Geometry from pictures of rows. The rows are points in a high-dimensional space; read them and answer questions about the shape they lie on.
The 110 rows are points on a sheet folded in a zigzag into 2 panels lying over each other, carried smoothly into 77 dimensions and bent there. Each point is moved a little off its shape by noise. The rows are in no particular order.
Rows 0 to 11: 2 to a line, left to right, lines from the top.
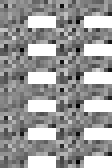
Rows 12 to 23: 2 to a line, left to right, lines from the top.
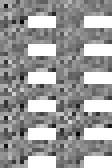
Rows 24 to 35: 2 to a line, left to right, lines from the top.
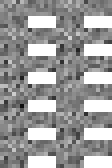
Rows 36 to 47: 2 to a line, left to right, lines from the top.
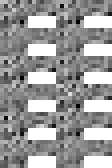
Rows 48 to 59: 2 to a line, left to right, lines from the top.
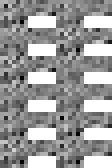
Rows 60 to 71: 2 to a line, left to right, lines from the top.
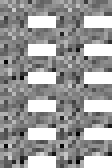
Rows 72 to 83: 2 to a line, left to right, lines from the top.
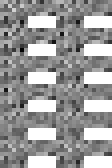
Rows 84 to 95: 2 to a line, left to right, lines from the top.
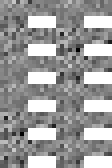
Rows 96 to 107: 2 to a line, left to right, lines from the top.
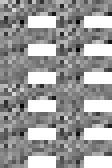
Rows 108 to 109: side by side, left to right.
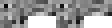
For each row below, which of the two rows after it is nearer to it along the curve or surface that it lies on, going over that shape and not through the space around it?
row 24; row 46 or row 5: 46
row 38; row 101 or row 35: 101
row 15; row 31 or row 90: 90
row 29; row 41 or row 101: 101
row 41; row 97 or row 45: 45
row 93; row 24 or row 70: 70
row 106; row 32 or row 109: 109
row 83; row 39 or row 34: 34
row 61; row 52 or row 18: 18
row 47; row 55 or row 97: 55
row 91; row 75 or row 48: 75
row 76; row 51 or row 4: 51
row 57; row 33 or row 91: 33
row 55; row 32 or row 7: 7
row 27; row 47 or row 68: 47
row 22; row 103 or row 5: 5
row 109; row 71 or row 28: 28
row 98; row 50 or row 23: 50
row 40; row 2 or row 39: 2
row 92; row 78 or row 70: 70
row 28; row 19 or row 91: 91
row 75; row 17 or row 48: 48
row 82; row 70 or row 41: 70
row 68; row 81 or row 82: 81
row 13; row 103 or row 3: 103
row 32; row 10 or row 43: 43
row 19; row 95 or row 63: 63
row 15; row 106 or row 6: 6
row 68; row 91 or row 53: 53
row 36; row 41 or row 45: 45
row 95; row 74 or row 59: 74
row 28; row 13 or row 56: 13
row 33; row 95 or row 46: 46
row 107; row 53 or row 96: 96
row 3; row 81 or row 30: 30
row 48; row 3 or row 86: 3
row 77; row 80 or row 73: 73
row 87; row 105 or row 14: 105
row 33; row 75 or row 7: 7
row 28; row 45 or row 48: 48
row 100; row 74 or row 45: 74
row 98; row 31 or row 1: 1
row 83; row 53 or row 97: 97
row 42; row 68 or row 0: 68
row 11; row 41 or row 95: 41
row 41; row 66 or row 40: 40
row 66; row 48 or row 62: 62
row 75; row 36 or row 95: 95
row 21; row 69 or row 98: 69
